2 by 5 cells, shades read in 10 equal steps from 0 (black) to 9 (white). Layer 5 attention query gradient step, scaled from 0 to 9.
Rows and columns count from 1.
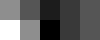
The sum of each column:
14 8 1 4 6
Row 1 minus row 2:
-4 -2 1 0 0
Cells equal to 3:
3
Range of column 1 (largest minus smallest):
4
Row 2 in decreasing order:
9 5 3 2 0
